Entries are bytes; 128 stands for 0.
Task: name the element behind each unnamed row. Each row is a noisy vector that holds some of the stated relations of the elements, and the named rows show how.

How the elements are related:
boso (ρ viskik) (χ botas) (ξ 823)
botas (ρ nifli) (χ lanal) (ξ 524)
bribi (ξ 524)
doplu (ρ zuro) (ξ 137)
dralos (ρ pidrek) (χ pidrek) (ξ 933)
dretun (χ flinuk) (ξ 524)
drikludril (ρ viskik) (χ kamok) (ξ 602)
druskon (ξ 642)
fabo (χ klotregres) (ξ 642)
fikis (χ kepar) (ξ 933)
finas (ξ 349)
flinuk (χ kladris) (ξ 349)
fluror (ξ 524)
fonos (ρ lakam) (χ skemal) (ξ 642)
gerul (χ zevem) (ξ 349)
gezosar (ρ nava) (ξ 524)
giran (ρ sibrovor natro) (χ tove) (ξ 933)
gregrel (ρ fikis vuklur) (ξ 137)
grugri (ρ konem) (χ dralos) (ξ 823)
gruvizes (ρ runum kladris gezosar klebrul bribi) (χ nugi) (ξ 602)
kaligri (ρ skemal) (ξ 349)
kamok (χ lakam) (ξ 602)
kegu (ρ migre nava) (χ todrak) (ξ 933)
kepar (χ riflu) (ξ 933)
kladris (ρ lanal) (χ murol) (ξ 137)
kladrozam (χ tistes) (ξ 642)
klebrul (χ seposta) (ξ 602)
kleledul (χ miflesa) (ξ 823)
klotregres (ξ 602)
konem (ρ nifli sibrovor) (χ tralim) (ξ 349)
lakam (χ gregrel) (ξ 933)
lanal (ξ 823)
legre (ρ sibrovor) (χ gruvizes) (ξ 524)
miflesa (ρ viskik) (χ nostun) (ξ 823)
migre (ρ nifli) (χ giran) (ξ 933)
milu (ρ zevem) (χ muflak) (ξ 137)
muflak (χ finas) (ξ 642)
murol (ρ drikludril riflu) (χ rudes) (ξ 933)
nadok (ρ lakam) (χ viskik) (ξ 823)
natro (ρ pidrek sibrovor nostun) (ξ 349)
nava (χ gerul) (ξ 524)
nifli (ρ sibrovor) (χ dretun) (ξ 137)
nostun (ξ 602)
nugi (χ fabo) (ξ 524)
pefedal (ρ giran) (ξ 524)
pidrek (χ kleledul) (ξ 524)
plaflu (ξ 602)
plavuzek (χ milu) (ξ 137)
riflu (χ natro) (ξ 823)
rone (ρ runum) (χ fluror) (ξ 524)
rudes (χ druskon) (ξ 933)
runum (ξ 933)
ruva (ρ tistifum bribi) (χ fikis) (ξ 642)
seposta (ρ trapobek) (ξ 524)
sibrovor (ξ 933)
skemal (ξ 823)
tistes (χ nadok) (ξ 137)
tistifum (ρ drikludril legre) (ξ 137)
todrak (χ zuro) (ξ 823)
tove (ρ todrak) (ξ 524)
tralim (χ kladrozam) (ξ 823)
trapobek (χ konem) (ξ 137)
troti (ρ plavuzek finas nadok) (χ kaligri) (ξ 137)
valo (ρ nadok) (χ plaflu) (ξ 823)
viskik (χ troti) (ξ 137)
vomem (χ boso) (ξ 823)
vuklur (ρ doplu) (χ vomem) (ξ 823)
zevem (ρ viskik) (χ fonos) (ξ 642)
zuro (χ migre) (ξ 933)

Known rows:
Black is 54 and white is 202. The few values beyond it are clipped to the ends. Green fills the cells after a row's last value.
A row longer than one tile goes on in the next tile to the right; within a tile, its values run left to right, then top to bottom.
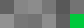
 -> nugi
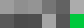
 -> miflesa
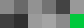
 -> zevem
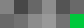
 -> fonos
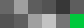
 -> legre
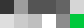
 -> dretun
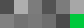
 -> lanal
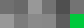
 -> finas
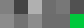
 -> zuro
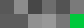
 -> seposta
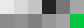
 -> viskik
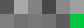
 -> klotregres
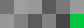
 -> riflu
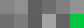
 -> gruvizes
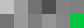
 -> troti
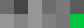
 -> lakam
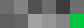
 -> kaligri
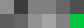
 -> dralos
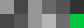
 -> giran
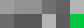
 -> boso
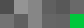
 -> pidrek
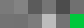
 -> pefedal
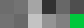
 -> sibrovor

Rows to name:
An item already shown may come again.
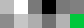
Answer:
tistes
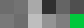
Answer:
sibrovor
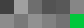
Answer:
bribi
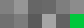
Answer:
gruvizes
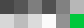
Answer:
rudes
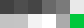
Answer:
murol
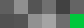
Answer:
botas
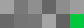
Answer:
milu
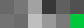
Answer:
sibrovor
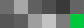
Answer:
legre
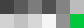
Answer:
rudes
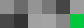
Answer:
zevem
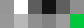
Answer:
tralim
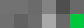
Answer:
tove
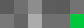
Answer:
fabo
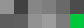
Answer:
dralos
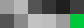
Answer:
konem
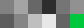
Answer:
nifli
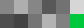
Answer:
drikludril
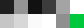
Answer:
kladris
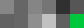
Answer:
natro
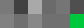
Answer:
zuro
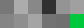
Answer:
trapobek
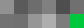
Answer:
ruva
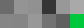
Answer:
plavuzek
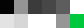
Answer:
flinuk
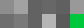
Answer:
grugri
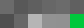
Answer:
kegu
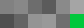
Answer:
tistifum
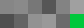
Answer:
tistifum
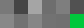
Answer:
zuro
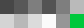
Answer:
rudes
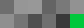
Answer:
kleledul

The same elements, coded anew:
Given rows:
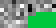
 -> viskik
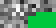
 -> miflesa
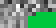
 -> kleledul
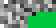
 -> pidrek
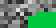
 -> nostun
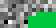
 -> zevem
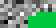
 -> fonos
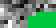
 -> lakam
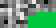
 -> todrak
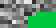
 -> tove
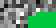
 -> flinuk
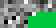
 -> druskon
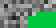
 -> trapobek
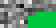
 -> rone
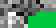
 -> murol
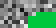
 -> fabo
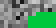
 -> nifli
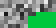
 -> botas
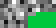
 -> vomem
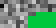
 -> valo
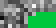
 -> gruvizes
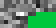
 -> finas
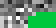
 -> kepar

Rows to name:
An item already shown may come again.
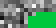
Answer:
gruvizes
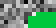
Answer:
kladrozam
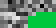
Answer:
giran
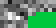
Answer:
migre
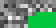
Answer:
zuro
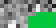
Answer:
nadok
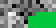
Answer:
murol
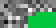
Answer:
zuro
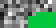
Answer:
kladris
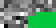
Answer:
natro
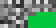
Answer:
dretun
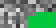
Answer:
grugri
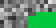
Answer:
plavuzek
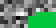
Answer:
kaligri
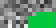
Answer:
kegu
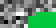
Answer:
kaligri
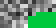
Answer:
tistes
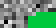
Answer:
muflak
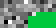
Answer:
druskon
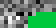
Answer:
rudes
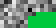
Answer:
boso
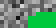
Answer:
nifli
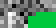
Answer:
murol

